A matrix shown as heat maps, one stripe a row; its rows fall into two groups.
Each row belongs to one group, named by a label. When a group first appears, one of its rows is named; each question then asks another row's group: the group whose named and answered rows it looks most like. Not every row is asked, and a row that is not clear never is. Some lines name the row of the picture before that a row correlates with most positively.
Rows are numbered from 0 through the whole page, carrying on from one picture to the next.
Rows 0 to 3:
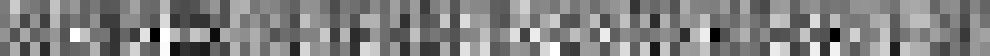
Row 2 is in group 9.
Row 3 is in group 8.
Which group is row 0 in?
8
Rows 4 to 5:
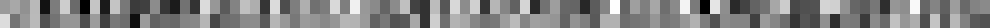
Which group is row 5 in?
9
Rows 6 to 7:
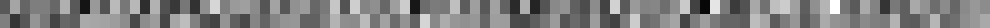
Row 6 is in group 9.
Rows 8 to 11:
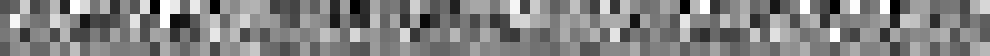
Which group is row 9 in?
8
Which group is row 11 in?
9
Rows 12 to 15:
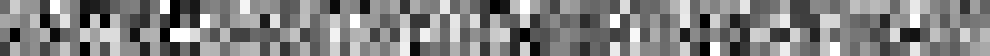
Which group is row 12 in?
8
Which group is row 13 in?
9
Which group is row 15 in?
9
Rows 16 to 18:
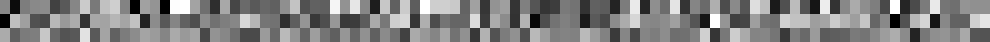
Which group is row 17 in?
9
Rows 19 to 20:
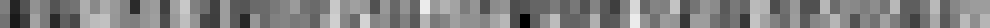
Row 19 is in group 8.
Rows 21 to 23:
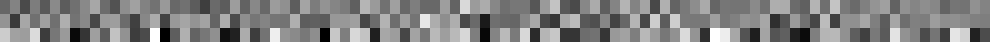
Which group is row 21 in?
8
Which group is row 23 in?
9
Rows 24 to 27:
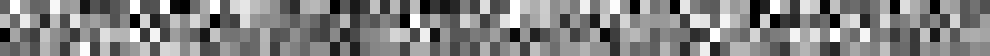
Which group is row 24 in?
8
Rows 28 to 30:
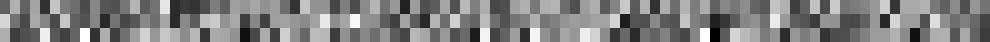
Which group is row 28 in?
8
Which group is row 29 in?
9
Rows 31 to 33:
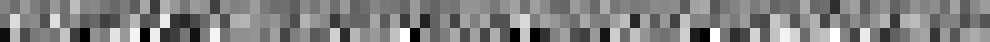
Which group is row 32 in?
8
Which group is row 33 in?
9
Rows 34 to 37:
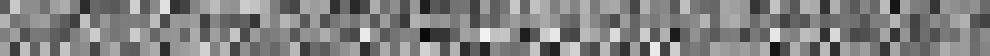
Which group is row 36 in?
8
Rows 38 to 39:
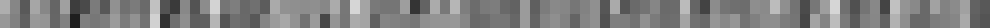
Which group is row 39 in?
9
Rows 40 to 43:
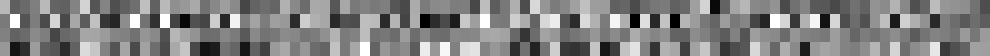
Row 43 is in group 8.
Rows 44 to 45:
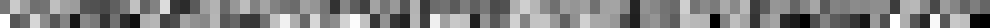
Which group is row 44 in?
8
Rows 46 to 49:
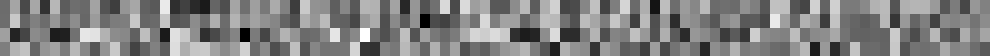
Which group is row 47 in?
8
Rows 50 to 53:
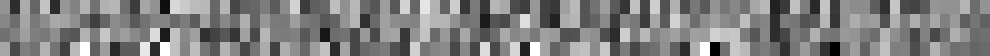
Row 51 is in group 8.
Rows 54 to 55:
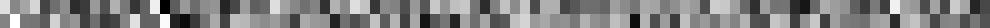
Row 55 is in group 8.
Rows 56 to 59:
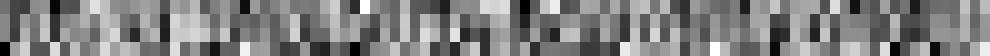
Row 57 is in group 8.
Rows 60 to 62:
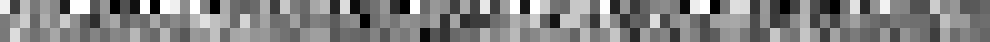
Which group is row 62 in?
8
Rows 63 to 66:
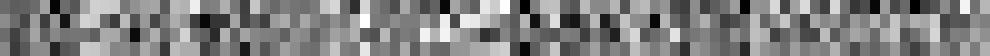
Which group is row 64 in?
8
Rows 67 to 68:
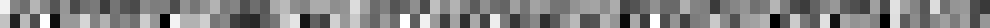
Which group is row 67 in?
9
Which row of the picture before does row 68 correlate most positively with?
66
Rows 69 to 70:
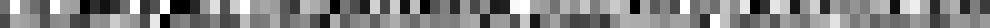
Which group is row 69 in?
8
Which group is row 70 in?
9
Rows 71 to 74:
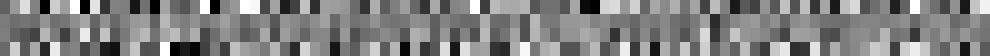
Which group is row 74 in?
8
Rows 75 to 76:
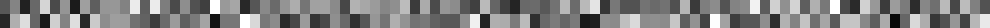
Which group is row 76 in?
9
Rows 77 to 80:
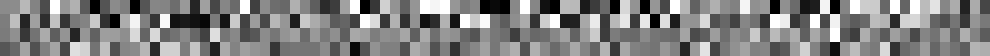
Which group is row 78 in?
8
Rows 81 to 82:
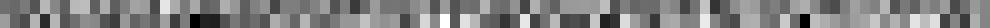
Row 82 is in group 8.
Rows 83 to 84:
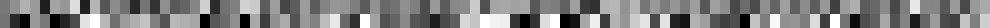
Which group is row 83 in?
9
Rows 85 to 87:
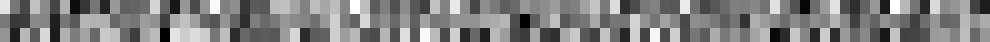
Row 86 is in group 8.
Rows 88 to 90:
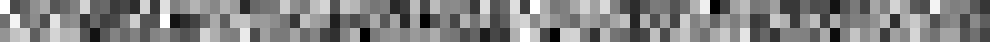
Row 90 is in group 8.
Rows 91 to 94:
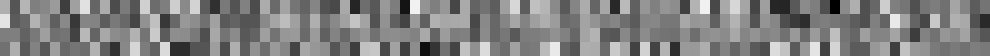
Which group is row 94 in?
8
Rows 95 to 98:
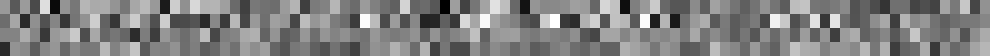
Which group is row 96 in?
8
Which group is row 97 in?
9
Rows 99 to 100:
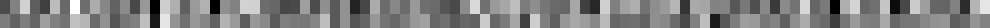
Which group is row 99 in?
9
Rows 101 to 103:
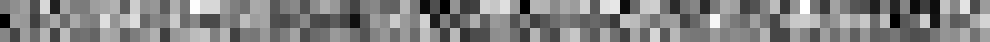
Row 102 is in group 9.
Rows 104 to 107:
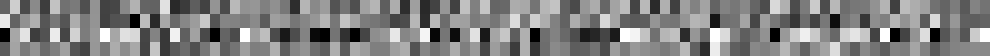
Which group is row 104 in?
8
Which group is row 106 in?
9
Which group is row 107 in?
9
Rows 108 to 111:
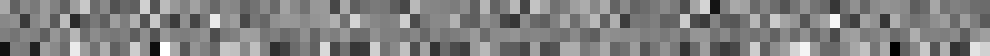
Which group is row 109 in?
9
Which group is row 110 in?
9
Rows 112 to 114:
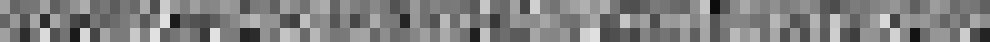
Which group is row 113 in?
8
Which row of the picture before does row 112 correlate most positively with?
108
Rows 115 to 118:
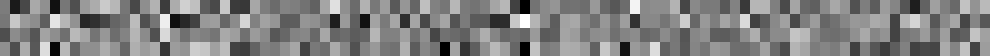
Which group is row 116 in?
8
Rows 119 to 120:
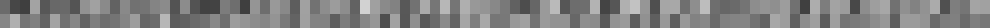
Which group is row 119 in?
8
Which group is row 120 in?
8
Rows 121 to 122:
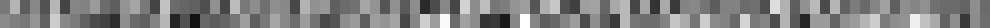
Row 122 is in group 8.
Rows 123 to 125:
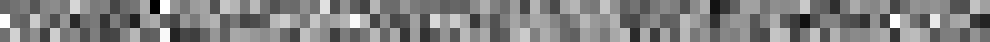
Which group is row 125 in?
8
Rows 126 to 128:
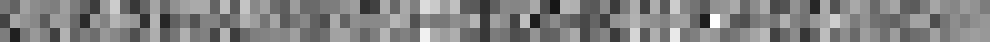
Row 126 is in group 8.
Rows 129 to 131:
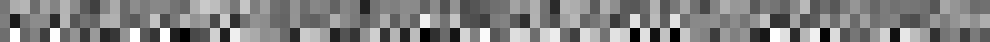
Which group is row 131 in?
8
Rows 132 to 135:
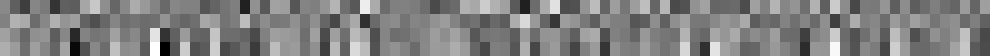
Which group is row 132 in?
8
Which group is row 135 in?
9
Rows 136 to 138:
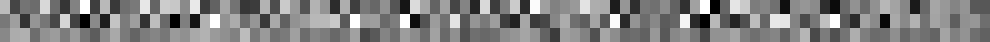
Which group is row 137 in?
9
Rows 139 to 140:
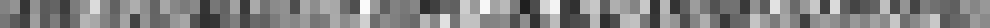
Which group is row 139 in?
8
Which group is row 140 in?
8
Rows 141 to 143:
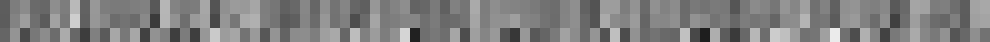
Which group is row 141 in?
9
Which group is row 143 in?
9
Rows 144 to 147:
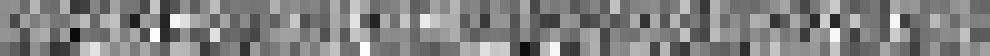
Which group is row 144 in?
9
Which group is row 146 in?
9
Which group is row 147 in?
8
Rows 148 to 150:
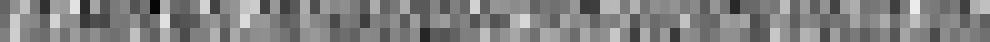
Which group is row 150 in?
8
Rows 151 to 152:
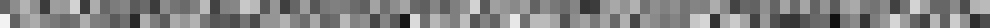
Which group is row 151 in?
9
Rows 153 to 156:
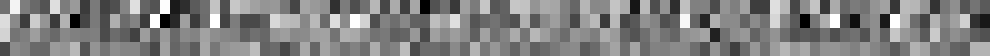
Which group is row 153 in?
8
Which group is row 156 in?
9
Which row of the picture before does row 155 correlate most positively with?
152
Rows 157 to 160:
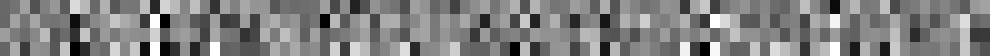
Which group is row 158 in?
9
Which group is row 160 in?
9
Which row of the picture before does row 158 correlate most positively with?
154
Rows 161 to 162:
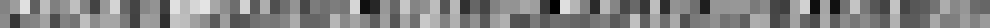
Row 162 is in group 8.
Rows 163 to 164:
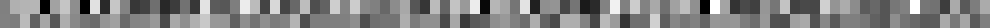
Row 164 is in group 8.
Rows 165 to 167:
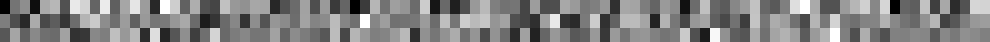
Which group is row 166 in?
8
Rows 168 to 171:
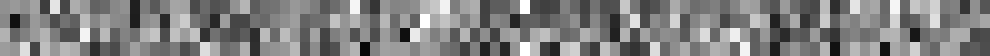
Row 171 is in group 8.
